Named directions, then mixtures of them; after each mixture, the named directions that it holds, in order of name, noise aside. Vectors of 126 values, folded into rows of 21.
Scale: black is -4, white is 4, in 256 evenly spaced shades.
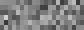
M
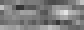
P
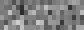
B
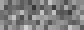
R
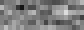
B, P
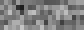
B, P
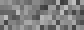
M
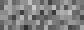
R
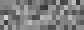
M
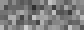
R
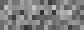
R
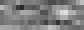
P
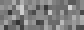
B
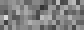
M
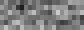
B, P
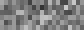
M, R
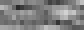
P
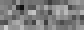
B, P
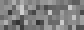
B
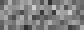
R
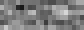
B, P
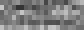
P, R
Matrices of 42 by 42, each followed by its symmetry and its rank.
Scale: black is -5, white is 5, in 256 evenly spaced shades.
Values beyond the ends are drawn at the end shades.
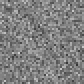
neither, full rank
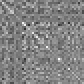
symmetric, rank five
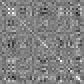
symmetric, rank five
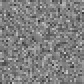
antisymmetric, full rank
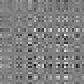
antisymmetric, rank two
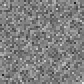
symmetric, full rank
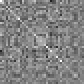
symmetric, rank five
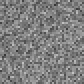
symmetric, full rank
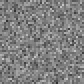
neither, full rank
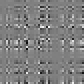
antisymmetric, rank two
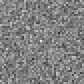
symmetric, full rank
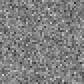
antisymmetric, full rank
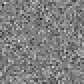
antisymmetric, full rank
